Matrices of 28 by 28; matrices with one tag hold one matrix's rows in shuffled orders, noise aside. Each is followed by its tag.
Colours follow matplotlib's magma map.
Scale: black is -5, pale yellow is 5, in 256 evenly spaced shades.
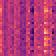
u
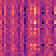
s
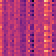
u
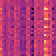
u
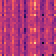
s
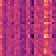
u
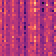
s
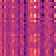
s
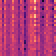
s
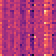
u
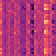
u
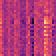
u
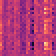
u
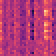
u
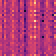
s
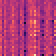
s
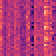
u
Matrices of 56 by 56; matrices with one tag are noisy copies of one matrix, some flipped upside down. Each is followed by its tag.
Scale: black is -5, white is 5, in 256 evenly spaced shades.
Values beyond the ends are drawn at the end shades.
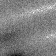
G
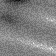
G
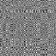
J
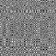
J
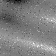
G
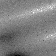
G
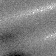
G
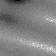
G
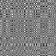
J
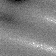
G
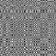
J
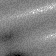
G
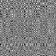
J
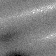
G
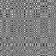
J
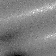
G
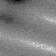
G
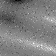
G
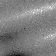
G
